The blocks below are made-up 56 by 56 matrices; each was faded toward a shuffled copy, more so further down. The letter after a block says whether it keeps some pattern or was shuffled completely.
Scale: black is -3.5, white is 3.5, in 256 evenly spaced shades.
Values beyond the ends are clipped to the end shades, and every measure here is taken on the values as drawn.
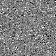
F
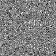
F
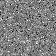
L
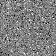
L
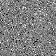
F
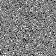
F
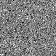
L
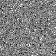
F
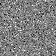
L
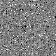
F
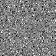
F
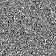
L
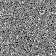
L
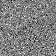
L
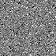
F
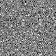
F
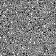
F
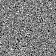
L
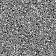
L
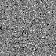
F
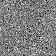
L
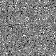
F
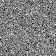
L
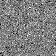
F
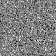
F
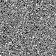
L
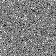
L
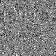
F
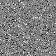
F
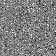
L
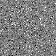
F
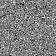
L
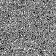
F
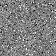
L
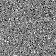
F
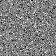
L
